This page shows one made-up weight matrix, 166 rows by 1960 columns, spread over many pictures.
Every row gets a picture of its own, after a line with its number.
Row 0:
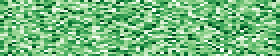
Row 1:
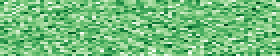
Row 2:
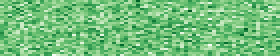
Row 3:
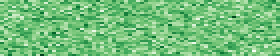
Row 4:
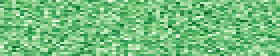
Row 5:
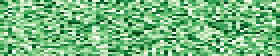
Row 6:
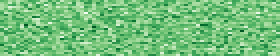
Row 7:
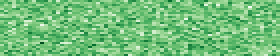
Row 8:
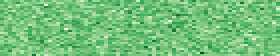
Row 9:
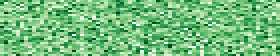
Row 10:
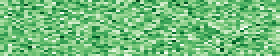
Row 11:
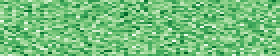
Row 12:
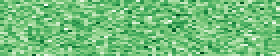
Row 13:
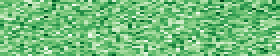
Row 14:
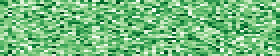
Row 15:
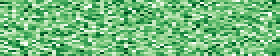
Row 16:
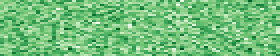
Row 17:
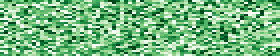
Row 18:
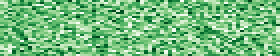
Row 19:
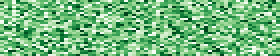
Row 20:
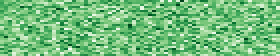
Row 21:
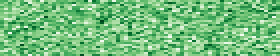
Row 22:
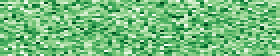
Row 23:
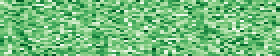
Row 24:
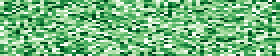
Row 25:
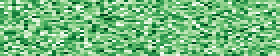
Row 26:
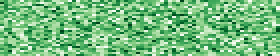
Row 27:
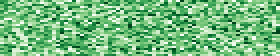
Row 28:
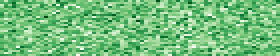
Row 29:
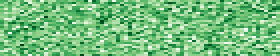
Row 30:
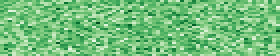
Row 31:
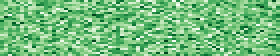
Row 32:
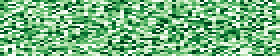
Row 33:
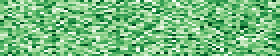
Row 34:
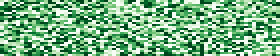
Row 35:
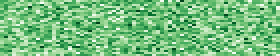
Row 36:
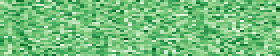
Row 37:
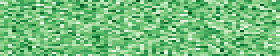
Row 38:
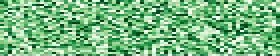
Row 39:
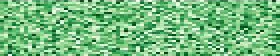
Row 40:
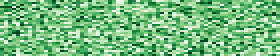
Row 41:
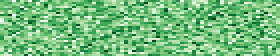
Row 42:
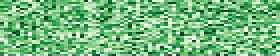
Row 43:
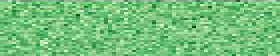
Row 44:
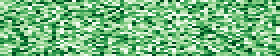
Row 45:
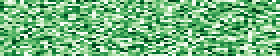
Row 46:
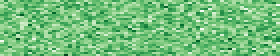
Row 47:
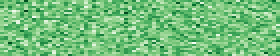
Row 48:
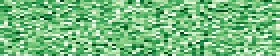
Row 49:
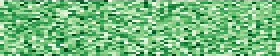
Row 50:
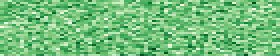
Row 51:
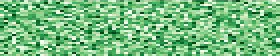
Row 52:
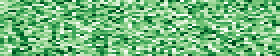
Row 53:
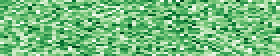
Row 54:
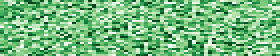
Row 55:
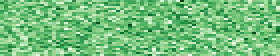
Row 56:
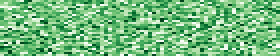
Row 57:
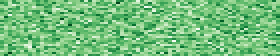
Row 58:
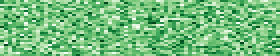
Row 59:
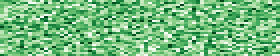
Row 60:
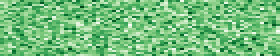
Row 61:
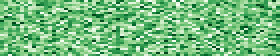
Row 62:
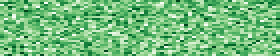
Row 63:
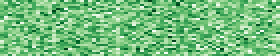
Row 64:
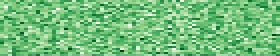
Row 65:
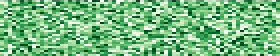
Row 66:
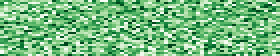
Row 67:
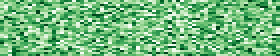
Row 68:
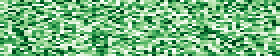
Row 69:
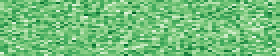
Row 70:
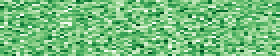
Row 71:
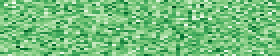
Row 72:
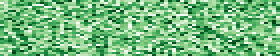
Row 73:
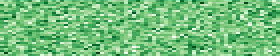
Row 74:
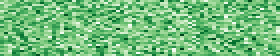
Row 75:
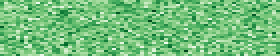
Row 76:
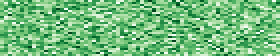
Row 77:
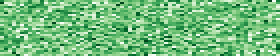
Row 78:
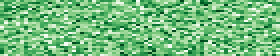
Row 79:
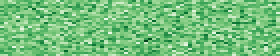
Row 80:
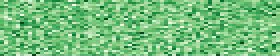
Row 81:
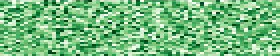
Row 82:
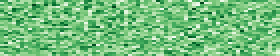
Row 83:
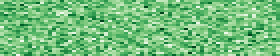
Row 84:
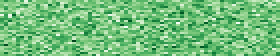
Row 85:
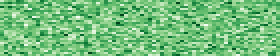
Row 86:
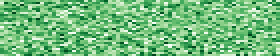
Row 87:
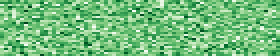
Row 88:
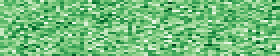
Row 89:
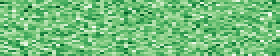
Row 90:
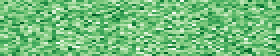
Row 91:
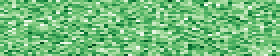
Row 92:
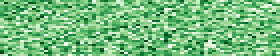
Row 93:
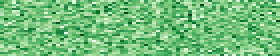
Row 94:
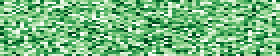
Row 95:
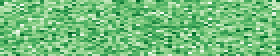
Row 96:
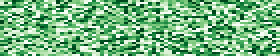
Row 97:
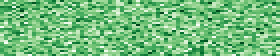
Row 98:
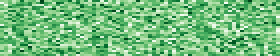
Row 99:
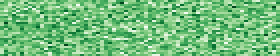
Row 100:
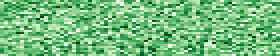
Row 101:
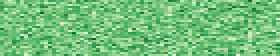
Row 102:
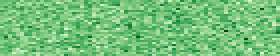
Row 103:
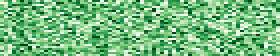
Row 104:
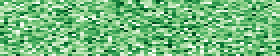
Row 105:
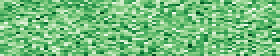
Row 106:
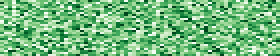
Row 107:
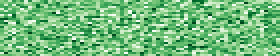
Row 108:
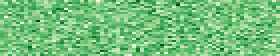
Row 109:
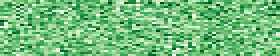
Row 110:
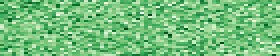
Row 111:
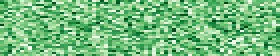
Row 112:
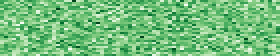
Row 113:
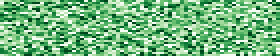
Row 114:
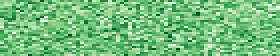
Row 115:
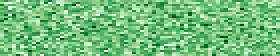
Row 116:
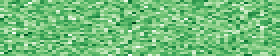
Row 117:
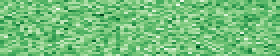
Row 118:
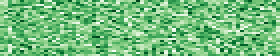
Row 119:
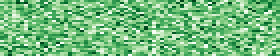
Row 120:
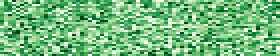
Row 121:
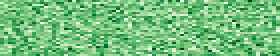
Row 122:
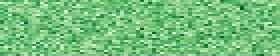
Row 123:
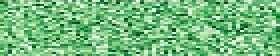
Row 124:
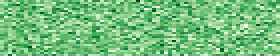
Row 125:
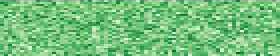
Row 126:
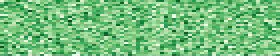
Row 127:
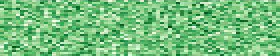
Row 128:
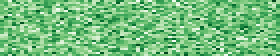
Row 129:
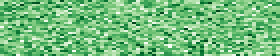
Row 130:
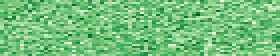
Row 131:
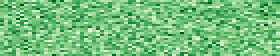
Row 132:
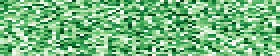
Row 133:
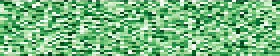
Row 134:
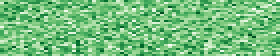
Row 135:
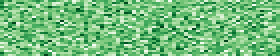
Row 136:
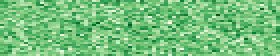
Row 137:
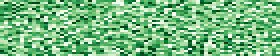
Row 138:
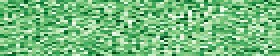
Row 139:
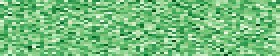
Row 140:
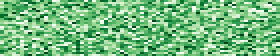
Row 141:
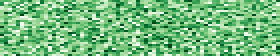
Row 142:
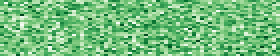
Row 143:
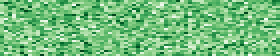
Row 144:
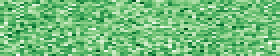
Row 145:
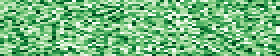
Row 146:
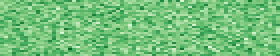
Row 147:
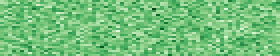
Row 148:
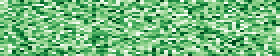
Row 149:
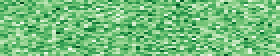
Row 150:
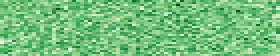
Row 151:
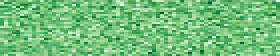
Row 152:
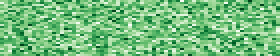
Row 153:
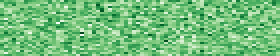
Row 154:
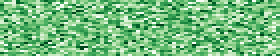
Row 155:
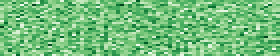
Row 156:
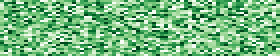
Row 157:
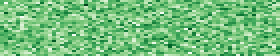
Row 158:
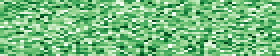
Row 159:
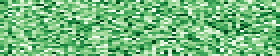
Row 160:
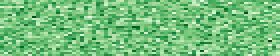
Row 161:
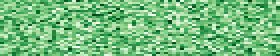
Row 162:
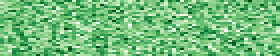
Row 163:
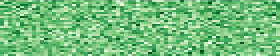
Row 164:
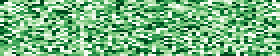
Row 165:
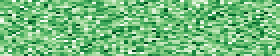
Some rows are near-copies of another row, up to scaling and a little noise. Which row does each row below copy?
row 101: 45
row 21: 29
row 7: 91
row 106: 19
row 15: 89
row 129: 34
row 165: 41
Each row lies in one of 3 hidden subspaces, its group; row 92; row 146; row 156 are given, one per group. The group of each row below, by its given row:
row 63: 146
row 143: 156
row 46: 92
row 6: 156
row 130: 92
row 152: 146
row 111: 146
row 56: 156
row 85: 156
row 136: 146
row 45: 92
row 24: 92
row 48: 92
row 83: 92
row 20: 146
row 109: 92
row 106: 156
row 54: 92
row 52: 146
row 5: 146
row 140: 92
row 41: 156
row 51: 156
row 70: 92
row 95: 92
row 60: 146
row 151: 92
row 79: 92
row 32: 156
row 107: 156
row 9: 92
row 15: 156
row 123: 146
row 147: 146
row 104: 92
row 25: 156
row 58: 156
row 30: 146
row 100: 92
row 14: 146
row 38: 146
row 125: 146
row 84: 156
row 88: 92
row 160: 156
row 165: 156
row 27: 146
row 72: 146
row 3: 156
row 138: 156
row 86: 92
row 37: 146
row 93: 156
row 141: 92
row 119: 156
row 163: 92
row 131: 92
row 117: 146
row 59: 92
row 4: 156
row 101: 92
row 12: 146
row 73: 156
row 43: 156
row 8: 146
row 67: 146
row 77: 92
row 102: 146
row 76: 146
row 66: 92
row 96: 156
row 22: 156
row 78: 92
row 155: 92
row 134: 92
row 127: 156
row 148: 146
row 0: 146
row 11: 156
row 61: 146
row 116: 156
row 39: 146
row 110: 92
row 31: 146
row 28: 156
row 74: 146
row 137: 92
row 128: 146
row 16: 146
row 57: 146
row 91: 156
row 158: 92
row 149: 146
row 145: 146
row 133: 156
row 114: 92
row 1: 92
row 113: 92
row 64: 146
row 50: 92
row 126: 156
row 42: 92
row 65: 146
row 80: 92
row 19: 156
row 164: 92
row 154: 156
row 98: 146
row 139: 146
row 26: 146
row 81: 156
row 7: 156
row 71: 156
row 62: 156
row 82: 156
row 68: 146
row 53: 146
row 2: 92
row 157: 92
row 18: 146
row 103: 146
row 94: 92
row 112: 146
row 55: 146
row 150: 146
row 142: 92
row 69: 156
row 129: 92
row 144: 92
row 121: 146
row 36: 146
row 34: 92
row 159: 146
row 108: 146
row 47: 156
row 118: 146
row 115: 156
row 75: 92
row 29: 92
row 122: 156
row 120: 92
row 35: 146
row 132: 146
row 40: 92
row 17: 156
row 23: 146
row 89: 156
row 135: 156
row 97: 92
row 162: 146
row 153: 156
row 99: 92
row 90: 146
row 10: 146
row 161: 146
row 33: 146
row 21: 92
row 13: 92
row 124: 146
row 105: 92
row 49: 92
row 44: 146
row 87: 156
